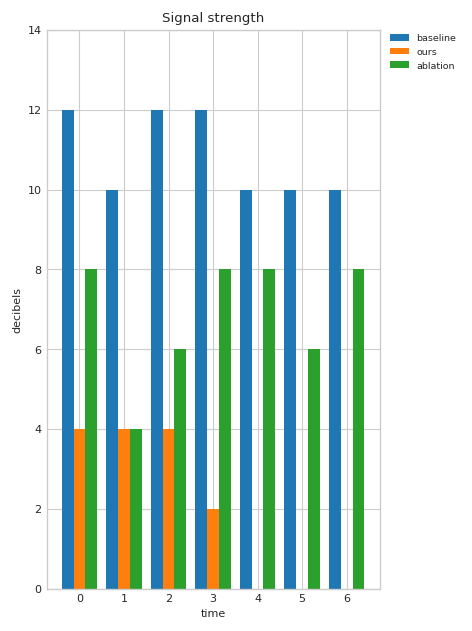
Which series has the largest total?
baseline
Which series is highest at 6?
baseline
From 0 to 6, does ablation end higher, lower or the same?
the same
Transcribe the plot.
Title: Signal strength
x-axis: time, ticks 0 1 2 3 4 5 6
y-axis: decibels, ticks 0 2 4 6 8 10 12 14
Legend: baseline, ours, ablation
Values:
baseline: 12 10 12 12 10 10 10
ours: 4 4 4 2 0 0 0
ablation: 8 4 6 8 8 6 8
